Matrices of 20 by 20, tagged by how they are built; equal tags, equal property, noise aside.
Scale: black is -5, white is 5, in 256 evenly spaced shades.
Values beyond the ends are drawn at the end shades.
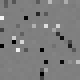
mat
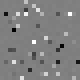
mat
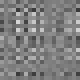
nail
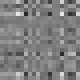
nail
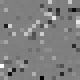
mat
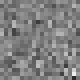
nail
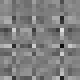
nail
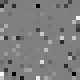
mat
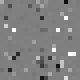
mat
